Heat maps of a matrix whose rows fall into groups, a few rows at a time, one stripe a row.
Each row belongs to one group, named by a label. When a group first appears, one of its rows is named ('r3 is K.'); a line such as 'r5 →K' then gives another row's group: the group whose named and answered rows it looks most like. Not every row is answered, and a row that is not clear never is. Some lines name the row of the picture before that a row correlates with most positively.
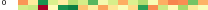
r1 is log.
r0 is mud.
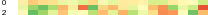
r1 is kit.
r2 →mud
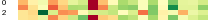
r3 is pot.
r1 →pot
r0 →pot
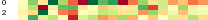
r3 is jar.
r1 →log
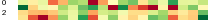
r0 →pot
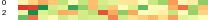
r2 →jar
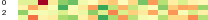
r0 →log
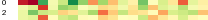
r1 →log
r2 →jar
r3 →log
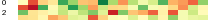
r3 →pot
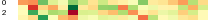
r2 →jar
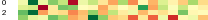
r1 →log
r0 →jar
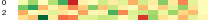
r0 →jar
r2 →pot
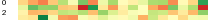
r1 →kit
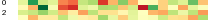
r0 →jar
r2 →kit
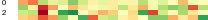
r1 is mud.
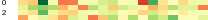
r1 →kit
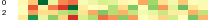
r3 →jar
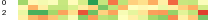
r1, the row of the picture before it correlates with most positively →2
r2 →kit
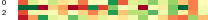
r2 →pot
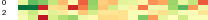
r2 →kit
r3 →log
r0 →kit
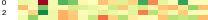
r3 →jar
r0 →log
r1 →mud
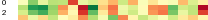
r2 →kit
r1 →kit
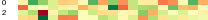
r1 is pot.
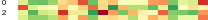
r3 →kit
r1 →pot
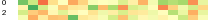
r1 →mud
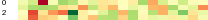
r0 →log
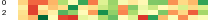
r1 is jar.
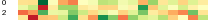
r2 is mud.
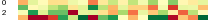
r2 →jar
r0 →pot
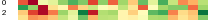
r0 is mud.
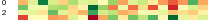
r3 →pot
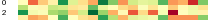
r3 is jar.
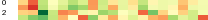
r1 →mud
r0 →mud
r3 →kit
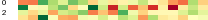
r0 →mud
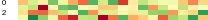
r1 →log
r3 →jar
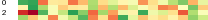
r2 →mud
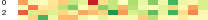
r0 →pot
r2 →pot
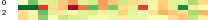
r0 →jar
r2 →mud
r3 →mud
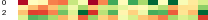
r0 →pot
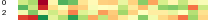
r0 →log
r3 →mud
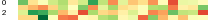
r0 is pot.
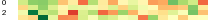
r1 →mud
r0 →kit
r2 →jar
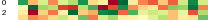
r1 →jar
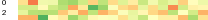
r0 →mud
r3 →mud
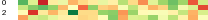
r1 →kit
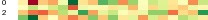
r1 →jar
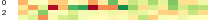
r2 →mud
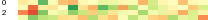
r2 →mud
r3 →kit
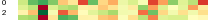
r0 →kit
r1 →log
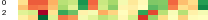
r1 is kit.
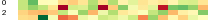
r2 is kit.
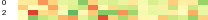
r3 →jar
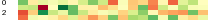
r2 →mud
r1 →log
